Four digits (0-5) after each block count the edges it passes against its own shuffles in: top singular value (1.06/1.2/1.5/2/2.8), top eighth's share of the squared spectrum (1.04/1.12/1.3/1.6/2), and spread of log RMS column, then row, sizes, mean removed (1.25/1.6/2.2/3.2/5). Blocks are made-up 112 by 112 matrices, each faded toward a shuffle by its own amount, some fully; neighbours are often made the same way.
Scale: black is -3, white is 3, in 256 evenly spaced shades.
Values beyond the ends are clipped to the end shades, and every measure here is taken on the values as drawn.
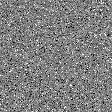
1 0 0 0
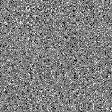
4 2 1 1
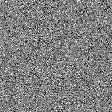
3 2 0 0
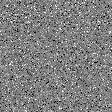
2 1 0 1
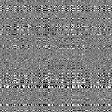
5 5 3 5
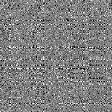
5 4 3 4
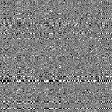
5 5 2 4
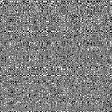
5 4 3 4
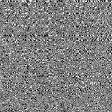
4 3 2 3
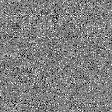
4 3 1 2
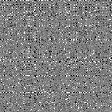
5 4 2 3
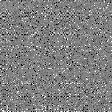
4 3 1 2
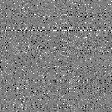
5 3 2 3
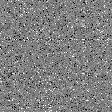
3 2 0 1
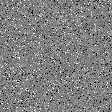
2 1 0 0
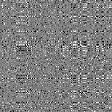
5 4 3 4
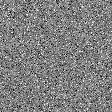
0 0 0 0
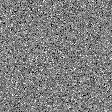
0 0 0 0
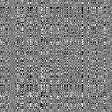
5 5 4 3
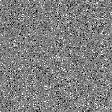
4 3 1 1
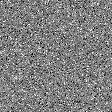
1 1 0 0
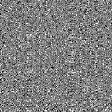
4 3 2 2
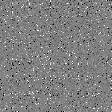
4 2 1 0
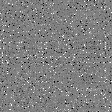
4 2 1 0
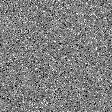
1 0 0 0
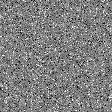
0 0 0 0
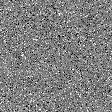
0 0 0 0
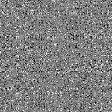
4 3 2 2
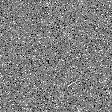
2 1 0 0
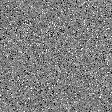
0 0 0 1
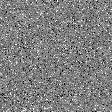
0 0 0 1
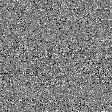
1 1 0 2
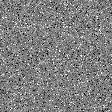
0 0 0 1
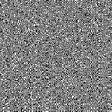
4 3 2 2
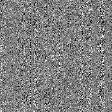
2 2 4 0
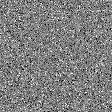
0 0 0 0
